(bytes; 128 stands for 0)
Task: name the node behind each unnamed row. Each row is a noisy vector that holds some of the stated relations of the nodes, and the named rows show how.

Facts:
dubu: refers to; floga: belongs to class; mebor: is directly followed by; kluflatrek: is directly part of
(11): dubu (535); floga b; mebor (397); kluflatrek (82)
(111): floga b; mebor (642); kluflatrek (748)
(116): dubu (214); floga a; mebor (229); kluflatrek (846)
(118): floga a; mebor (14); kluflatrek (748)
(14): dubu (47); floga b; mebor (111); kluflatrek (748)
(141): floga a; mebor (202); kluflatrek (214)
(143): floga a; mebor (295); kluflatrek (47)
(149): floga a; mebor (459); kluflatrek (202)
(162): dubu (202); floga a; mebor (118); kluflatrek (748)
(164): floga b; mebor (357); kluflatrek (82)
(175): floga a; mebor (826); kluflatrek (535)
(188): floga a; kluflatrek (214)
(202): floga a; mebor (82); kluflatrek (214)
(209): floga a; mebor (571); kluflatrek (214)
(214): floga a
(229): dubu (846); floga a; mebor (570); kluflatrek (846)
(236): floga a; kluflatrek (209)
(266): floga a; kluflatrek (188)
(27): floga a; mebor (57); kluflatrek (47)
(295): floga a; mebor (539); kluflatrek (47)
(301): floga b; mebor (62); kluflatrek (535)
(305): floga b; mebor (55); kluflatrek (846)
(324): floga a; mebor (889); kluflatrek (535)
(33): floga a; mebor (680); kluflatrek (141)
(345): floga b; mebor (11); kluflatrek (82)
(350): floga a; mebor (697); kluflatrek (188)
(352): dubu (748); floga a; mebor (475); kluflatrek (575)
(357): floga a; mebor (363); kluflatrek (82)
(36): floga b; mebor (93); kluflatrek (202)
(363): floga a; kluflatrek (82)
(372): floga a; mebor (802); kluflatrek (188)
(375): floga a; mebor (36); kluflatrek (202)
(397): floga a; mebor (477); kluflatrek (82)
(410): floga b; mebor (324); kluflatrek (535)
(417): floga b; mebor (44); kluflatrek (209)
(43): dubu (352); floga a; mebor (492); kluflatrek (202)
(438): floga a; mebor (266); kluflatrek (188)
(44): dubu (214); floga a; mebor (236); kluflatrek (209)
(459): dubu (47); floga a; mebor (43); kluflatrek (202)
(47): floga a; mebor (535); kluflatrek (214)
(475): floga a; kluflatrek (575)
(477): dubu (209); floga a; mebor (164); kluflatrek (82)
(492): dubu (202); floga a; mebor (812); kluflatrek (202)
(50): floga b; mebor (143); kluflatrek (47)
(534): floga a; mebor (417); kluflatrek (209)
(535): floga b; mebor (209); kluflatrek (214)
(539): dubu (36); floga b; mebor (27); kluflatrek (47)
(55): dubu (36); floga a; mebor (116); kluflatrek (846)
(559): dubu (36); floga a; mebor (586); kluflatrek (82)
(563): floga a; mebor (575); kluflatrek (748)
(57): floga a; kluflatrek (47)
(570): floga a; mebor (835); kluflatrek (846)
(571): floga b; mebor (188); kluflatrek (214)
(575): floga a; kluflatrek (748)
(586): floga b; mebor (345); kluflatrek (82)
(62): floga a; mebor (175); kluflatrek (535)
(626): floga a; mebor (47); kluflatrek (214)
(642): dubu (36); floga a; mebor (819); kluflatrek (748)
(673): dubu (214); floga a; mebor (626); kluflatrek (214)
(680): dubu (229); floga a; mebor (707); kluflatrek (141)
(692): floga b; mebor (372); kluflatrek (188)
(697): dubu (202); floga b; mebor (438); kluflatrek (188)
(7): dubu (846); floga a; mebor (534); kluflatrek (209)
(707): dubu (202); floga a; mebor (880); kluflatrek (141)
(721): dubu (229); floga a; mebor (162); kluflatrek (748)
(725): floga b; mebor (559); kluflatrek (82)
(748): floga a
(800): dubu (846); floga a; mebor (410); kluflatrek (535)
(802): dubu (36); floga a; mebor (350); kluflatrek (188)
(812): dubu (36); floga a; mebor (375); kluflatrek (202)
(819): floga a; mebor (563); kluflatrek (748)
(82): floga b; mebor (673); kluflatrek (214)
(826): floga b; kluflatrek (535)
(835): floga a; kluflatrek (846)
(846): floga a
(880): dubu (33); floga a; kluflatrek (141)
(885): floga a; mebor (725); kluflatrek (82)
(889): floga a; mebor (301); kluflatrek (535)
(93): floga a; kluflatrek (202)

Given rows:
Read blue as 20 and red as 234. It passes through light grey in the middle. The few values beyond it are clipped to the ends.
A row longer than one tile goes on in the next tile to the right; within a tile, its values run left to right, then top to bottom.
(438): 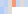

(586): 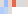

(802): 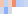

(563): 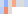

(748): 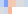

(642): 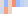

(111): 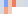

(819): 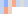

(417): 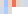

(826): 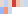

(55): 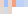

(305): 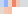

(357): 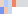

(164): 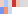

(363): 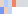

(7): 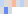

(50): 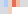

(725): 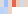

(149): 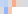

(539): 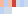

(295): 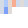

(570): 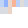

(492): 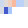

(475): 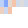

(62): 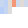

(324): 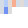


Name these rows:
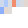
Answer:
(397)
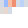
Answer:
(14)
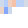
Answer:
(116)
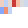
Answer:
(571)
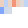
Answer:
(188)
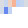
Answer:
(880)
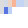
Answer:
(43)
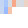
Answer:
(885)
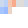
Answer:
(47)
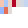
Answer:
(36)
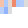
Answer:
(559)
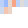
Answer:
(835)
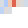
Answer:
(301)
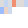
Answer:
(93)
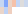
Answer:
(118)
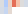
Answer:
(410)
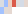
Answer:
(345)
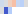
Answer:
(707)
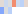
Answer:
(477)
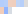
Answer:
(162)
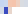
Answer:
(202)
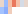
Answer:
(82)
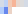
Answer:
(214)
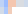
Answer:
(846)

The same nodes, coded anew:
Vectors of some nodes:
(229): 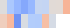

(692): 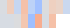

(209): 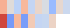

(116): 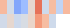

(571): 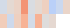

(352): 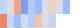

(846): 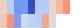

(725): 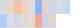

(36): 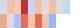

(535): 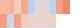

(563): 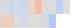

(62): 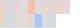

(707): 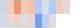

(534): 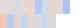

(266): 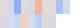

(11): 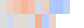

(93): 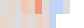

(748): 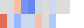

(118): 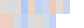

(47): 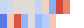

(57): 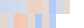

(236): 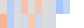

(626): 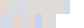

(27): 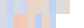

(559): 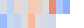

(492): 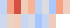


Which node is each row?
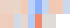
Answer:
(305)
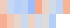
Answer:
(575)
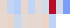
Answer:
(55)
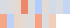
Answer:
(417)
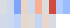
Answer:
(802)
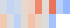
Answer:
(642)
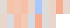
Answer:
(410)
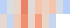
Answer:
(539)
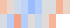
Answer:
(141)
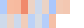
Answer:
(697)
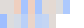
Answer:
(885)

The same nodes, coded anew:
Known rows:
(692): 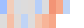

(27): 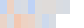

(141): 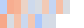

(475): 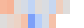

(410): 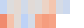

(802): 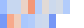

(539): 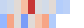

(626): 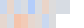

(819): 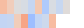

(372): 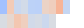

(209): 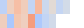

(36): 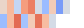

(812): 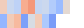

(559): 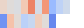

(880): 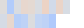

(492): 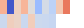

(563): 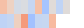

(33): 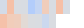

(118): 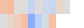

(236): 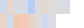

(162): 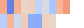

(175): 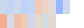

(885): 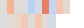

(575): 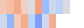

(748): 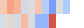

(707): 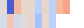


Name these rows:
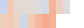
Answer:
(417)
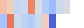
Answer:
(55)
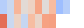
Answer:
(535)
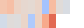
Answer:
(111)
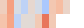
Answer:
(305)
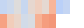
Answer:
(301)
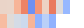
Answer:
(47)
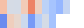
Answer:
(642)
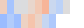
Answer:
(477)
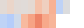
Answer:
(164)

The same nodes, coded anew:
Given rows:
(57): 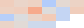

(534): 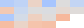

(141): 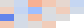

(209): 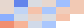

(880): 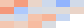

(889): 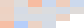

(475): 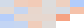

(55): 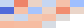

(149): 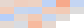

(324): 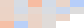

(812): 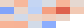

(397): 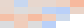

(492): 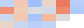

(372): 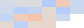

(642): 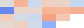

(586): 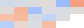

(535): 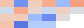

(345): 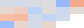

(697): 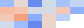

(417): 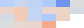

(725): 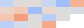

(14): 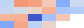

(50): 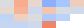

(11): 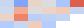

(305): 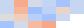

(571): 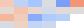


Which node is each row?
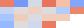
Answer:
(748)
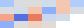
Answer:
(229)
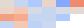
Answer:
(164)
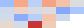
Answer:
(116)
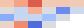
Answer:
(47)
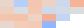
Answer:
(477)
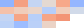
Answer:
(162)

